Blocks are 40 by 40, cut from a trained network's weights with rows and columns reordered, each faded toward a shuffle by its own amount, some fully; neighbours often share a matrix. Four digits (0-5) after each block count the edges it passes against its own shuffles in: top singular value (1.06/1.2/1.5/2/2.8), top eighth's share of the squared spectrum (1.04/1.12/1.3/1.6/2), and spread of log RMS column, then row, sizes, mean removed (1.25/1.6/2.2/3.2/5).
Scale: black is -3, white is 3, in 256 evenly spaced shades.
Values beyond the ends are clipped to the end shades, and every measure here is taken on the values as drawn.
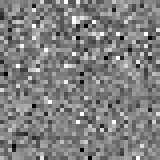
1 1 0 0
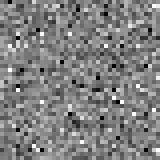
1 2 0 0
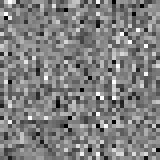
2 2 1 0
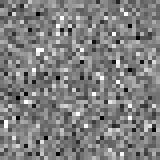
0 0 0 0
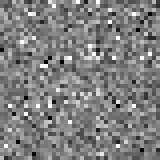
1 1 0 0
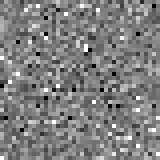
1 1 0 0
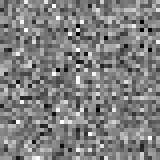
2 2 1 0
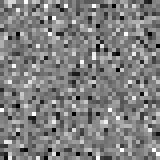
0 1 0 0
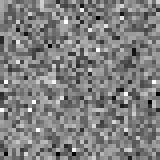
0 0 0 0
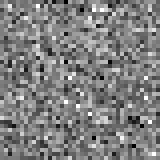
1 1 0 0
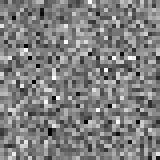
2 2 0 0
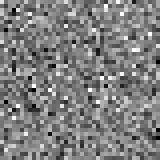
0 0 0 0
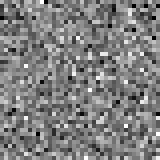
0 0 0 0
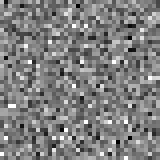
0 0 0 0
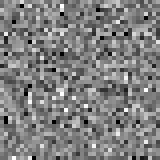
2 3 0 1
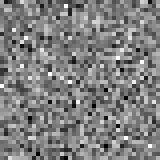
1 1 0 0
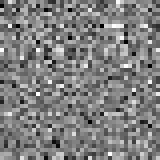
3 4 1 2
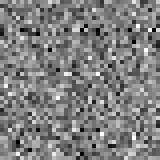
2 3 0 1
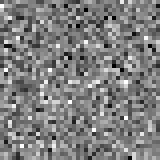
2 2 0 1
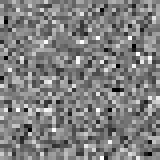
2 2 0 0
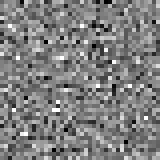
1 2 0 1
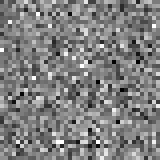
2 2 0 1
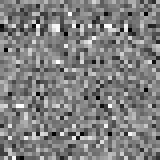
3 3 1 2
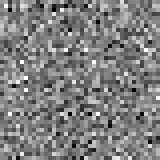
2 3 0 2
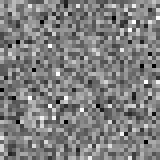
1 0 0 0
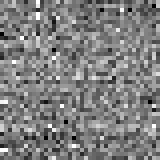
2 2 1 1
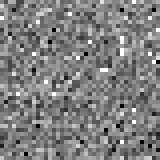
0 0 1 0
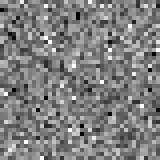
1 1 0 0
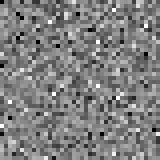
0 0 0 0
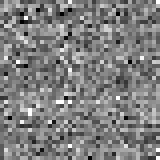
2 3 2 0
